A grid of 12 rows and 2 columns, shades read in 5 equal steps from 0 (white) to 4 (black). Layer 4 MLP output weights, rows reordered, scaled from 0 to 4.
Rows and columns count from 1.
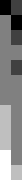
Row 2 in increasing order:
2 4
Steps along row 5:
up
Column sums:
19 28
